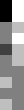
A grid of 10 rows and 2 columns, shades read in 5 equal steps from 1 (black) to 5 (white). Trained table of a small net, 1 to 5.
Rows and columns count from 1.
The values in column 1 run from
1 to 4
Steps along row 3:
up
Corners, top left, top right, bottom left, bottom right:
1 5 4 3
